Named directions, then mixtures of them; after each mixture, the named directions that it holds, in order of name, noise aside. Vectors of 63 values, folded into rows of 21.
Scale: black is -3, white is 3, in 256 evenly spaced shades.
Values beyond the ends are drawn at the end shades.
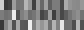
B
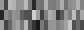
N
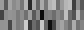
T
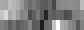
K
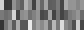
B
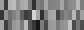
N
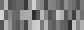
N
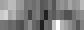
K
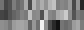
K, T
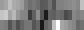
K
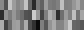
N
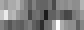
K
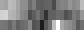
K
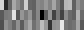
B, T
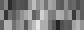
K, N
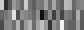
B, T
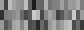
N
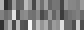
B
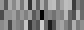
T
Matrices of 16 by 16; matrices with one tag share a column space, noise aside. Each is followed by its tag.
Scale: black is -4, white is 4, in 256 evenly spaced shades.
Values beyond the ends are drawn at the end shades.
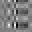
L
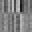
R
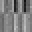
R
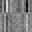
R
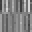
R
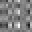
L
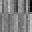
R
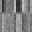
R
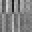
R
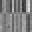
R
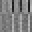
R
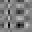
L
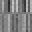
R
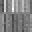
R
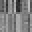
R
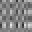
L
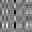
L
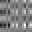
L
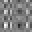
L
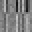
R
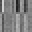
R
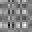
L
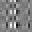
L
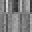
R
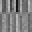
R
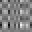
L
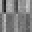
R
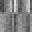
R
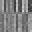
R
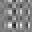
L
